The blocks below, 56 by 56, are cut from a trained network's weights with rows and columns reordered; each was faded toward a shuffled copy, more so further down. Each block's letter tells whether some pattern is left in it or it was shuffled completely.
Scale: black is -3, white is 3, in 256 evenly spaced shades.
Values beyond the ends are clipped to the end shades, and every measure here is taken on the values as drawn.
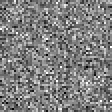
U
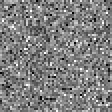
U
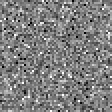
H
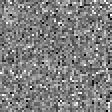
U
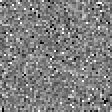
H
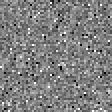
H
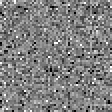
U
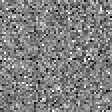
U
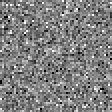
H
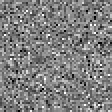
U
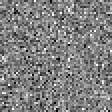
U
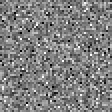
H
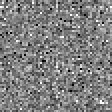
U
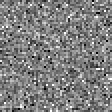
H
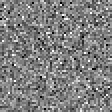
H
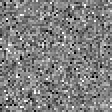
H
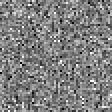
U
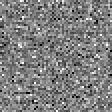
U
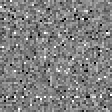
U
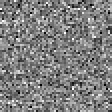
U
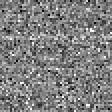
U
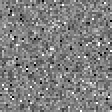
H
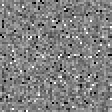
U
